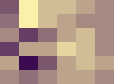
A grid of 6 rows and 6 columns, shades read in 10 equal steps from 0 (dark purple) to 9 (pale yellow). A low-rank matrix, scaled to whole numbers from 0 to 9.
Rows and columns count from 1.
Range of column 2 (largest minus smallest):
9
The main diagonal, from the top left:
3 9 4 8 7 5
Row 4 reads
2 6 6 8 7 5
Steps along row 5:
down up up up down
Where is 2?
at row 3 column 2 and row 4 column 1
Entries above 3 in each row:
5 6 5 5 4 6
